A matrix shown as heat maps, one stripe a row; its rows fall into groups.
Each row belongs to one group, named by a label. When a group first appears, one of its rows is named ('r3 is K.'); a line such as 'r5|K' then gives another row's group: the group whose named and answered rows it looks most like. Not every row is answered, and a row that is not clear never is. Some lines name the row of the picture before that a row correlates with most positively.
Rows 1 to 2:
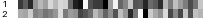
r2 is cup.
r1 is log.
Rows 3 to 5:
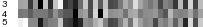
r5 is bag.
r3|bag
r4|bag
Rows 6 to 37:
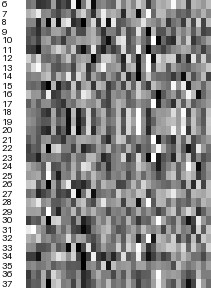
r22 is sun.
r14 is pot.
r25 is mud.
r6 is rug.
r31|bag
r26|bag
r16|mud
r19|rug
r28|cup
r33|rug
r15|rug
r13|cup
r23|log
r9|log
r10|log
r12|cup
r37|sun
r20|rug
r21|log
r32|cup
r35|bag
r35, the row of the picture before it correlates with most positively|4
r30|sun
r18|rug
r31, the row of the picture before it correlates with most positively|5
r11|log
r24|mud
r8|bag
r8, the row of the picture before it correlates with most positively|3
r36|sun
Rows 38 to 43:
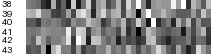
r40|log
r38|rug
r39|cup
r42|pot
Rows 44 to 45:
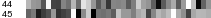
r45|rug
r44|mud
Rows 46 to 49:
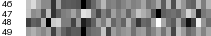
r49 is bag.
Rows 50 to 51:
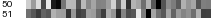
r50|mud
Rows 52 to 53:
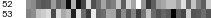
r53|pot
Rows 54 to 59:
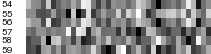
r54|mud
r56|mud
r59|log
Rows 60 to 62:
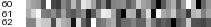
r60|mud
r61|cup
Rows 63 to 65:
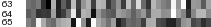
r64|rug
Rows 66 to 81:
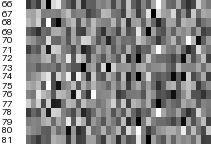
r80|rug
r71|sun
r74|pot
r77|mud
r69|log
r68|mud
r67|cup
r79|pot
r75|mud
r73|bag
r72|pot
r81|log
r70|mud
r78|sun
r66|sun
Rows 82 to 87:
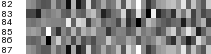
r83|log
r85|mud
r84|pot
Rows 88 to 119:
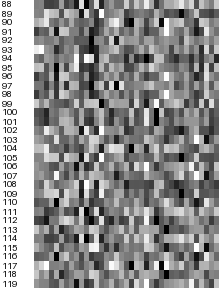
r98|sun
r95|bag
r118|mud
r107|mud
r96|sun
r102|pot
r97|bag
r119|rug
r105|pot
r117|cup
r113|mud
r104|cup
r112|log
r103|mud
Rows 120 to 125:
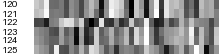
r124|rug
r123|rug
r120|cup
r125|mud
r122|log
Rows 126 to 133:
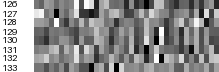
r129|log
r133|bag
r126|pot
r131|pot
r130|log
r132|cup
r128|mud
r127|bag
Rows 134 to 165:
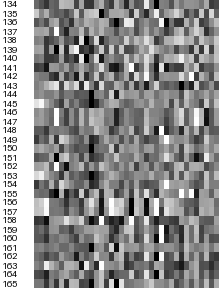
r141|log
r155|rug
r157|cup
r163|pot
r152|mud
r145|bag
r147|mud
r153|bag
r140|rug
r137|mud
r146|mud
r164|log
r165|bag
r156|cup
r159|log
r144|bag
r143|pot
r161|bag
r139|bag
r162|log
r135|cup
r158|log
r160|log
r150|bag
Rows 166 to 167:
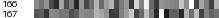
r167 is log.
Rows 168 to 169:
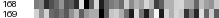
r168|rug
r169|cup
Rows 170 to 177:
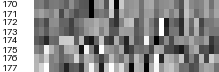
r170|bag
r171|bag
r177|cup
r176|cup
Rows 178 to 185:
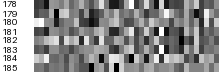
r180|bag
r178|log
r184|cup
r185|bag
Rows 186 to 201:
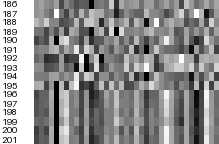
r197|sun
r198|sun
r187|mud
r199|sun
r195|bag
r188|cup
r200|sun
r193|rug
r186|bag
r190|sun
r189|bag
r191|pot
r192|rug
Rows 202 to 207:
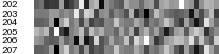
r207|sun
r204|sun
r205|mud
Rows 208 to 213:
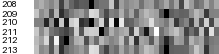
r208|bag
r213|mud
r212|mud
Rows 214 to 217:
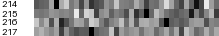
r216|mud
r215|pot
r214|sun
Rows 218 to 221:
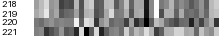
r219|cup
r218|cup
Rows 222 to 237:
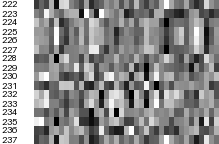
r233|cup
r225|mud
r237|sun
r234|bag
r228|sun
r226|mud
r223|pot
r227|mud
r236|log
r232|cup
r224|mud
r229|pot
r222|sun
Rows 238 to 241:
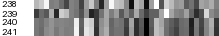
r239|sun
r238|cup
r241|pot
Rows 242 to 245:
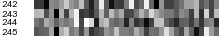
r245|sun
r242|log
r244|pot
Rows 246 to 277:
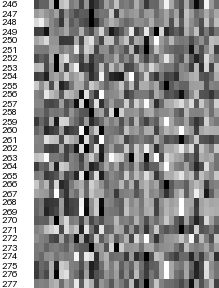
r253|bag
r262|rug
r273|bag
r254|log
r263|cup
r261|pot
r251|pot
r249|log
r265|rug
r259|sun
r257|rug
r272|rug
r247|bag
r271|pot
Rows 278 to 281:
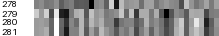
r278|bag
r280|mud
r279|mud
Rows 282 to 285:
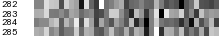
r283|cup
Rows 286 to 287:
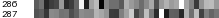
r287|log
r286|rug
